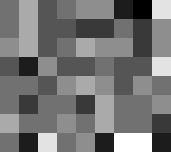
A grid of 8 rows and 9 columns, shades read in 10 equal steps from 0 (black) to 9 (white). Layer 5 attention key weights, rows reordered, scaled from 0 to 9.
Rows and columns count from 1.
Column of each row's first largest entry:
9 2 2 9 5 6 1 7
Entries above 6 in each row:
1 0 0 1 0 0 0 3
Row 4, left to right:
3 1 5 3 3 4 3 3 8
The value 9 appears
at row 8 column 7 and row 8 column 8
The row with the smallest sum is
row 2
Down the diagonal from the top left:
4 6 3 3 6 6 4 9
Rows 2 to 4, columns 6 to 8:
2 4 2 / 5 5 2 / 4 3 3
